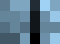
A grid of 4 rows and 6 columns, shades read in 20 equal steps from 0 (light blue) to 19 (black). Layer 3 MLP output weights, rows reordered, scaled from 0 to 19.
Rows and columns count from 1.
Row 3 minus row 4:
-2 -4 4 -2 1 6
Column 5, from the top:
0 6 7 6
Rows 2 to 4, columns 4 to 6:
17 6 1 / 17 7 7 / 19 6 1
